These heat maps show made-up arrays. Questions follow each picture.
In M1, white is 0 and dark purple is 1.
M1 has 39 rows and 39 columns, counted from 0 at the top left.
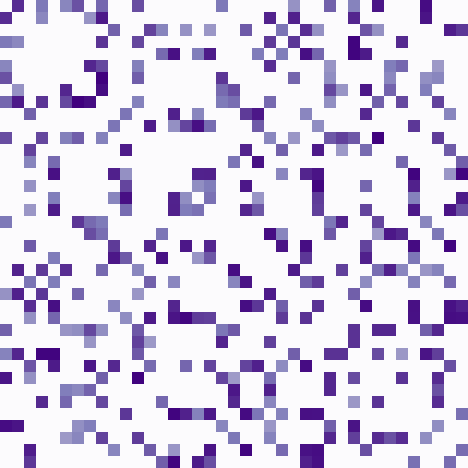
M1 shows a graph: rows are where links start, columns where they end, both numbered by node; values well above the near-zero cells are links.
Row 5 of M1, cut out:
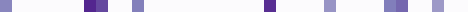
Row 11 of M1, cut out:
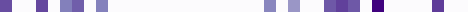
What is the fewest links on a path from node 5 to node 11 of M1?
1
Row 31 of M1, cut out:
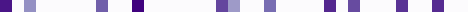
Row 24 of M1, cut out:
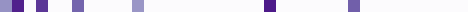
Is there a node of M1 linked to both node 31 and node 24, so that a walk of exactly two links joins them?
yes
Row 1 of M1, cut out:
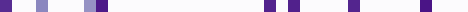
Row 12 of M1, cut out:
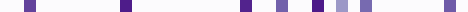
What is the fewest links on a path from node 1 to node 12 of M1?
3
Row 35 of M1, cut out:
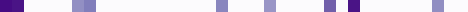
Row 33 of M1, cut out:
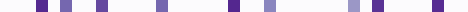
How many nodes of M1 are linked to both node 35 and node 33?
3
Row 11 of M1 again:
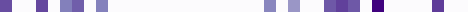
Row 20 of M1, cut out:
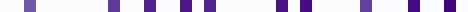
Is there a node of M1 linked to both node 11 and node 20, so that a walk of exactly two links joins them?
no
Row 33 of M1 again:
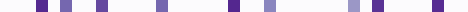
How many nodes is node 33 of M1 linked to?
9
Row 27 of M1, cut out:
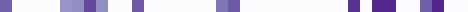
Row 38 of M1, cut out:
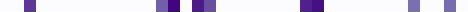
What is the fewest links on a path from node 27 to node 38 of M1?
3
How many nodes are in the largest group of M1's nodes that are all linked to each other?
6
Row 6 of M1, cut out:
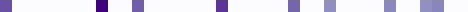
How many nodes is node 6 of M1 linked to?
9
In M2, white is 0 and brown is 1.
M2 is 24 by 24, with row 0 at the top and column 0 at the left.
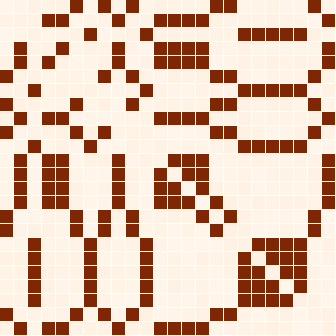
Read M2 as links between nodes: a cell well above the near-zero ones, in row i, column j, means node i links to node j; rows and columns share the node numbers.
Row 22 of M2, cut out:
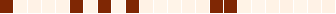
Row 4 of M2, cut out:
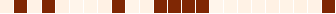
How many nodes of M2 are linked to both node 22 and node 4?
0
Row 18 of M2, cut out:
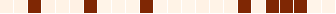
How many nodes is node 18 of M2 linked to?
7
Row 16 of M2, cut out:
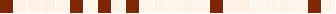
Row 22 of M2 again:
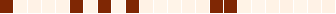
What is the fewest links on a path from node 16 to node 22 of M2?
1
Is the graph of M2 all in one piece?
no
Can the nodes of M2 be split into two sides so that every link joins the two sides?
no
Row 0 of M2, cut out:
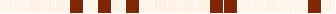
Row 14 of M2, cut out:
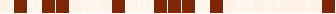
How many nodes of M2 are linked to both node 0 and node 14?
1
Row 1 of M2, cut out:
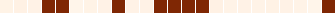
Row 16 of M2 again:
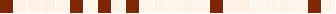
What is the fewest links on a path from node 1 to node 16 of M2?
3
